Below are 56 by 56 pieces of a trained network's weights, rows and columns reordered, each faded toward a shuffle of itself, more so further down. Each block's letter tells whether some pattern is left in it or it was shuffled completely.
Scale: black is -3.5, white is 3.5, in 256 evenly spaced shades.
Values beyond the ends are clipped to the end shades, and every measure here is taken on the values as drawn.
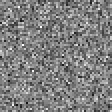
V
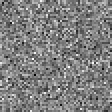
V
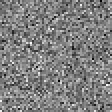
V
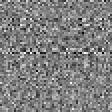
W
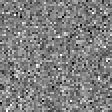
V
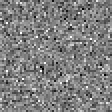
V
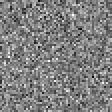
V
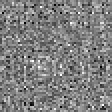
W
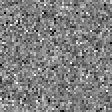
V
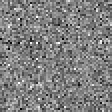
W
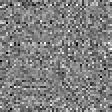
W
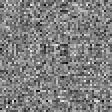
W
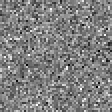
V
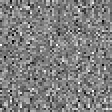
W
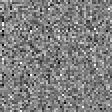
W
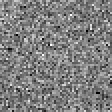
V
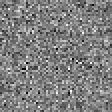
W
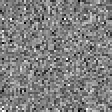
W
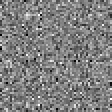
W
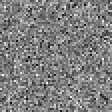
V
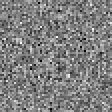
W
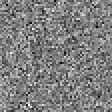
V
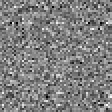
W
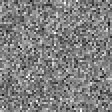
V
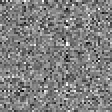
W
